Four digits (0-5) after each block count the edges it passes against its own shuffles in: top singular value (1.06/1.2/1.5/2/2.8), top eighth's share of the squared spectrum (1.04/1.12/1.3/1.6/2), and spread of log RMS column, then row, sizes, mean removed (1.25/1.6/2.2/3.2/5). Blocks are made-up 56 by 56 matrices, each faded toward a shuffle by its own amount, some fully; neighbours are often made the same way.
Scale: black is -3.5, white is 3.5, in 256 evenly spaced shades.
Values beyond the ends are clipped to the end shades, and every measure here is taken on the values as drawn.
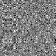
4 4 2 2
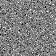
1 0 0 0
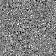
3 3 1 0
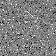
3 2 0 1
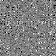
3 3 1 1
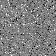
1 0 0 0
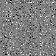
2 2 2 1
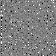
2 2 1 0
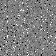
1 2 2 0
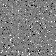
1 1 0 0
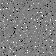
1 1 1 0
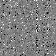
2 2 2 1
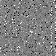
1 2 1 0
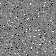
0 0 0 0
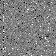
2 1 1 0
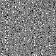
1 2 3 0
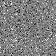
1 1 0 0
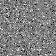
2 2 0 0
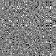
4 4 2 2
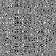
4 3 1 1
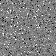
0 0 0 0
